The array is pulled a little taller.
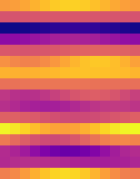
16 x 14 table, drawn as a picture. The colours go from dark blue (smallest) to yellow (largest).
Slope: none. Stripes: horizontal, repeating 3 times. Grain: streaks across.
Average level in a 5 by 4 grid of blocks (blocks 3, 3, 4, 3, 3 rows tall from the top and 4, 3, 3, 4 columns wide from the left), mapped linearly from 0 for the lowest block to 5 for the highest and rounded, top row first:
0110 / 1232 / 2233 / 4335 / 1111
